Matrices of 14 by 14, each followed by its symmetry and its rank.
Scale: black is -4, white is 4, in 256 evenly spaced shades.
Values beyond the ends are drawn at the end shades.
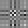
symmetric, rank one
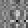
neither, rank two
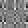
neither, rank two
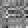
neither, rank two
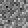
symmetric, full rank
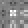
symmetric, rank two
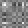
symmetric, rank two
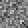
symmetric, full rank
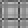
symmetric, rank one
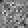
symmetric, full rank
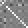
symmetric, full rank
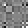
symmetric, rank two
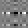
neither, rank one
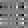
neither, rank one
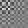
symmetric, rank one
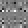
neither, rank two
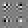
symmetric, rank one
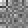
symmetric, rank two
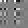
neither, rank one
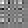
symmetric, rank one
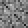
symmetric, full rank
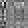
neither, rank two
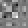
symmetric, rank two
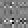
neither, rank two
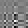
neither, rank one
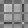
symmetric, rank one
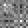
symmetric, rank two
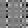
neither, rank one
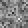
symmetric, full rank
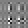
neither, rank one
